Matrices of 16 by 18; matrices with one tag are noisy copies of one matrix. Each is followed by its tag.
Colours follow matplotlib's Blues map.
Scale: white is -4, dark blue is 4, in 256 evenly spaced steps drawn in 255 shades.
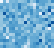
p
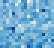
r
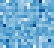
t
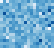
p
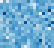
p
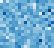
p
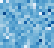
p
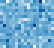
t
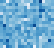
t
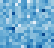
r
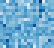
t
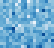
r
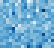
r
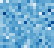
p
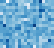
t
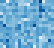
t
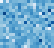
p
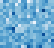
r
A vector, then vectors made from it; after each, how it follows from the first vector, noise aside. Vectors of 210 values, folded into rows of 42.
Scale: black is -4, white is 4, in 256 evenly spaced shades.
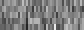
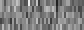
reversed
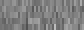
shrunk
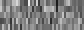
reversed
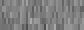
shrunk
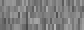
shrunk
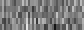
sign-scrambled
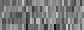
sign-scrambled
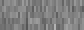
shrunk
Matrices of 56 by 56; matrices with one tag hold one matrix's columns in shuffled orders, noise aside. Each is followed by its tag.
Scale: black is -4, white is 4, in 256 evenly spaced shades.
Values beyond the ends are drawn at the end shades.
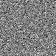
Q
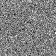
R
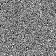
Q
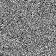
Q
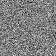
Q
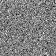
R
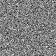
Q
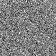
R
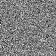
Q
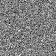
Q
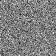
R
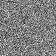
Q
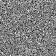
R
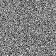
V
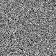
V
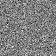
Q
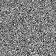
V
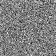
R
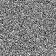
Q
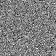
Q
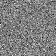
Q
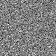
Q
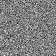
Q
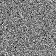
Q
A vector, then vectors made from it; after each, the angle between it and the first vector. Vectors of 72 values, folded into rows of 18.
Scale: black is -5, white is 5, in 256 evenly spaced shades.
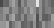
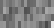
orthogonal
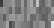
partly aligned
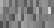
partly opposed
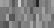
nearly opposite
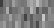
partly aligned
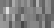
partly aligned
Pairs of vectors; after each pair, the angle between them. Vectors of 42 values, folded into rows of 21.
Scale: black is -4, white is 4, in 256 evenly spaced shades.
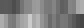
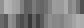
nearly opposite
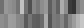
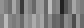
partly opposed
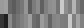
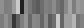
orthogonal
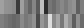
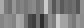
orthogonal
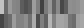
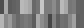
nearly opposite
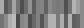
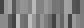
nearly opposite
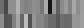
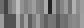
nearly parallel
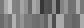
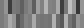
partly opposed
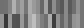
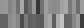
orthogonal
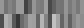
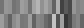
orthogonal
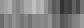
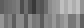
nearly opposite
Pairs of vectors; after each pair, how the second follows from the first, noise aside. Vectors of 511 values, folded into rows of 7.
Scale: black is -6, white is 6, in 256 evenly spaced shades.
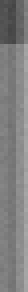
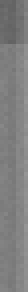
shrunk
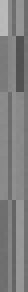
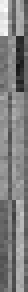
scaled up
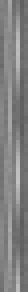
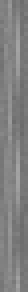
shrunk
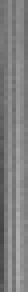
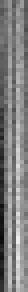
scaled up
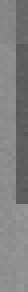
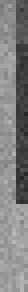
scaled up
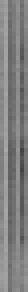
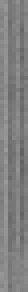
shrunk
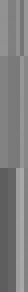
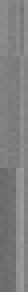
shrunk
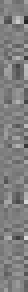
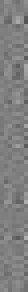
shrunk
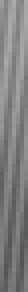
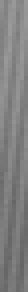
shrunk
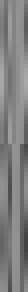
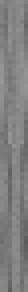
shrunk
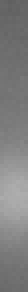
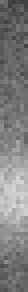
scaled up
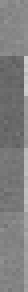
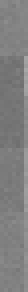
shrunk
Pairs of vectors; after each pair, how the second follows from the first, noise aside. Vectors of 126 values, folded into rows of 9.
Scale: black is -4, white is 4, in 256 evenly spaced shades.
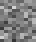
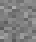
shrunk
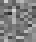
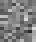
wrapped around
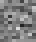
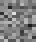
shuffled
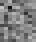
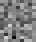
shuffled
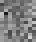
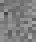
shrunk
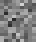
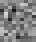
shuffled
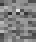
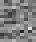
wrapped around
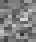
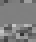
partly zeroed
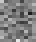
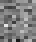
wrapped around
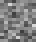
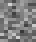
copied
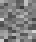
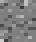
partly zeroed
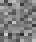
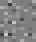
partly zeroed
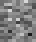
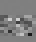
partly zeroed
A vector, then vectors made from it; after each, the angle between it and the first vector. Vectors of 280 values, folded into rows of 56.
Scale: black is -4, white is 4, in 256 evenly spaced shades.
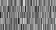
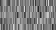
orthogonal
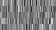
orthogonal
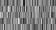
nearly opposite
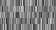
partly opposed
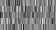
partly aligned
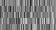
partly aligned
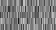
nearly parallel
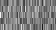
nearly opposite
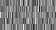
partly opposed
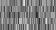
partly aligned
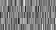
nearly parallel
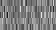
partly aligned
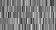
partly opposed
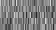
orthogonal
